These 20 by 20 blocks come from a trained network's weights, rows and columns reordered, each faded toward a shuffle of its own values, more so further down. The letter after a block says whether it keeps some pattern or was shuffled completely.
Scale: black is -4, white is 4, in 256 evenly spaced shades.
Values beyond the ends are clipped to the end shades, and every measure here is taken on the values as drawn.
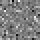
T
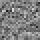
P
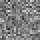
P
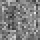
P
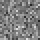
T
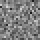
T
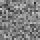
T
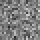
P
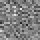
P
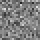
P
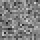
T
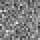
T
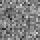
T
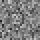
P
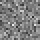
T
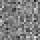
P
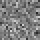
P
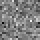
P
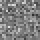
P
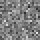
T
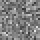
T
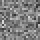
P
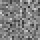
P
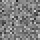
P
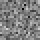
T
